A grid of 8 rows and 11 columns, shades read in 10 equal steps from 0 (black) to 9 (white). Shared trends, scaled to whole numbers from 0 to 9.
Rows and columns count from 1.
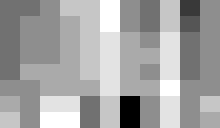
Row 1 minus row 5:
0 -2 -1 1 0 1 -1 -1 -1 -2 0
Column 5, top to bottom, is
7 7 7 7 7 6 4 4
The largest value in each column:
7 6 9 9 7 9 6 6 9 5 7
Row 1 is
4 4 5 7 7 9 5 4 7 2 5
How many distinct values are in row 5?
5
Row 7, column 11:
7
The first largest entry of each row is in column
6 6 6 6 6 9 3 3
